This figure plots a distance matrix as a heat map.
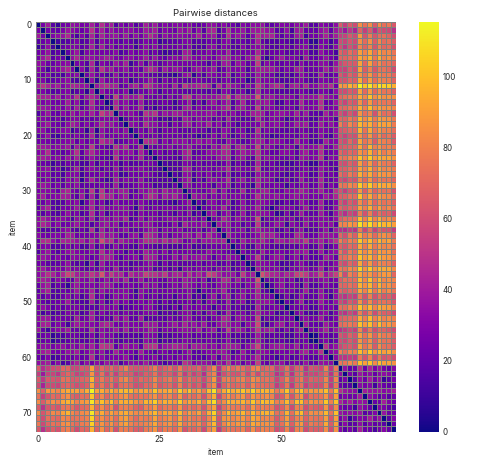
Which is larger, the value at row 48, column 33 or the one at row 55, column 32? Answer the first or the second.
the second
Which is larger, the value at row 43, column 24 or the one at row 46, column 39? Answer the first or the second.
the second
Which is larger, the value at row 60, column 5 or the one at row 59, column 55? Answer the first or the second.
the second
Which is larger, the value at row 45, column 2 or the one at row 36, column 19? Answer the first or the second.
the first
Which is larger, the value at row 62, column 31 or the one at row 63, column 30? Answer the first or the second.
the first
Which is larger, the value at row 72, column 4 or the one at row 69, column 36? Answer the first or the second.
the second
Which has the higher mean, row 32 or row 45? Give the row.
45
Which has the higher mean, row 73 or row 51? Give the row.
73
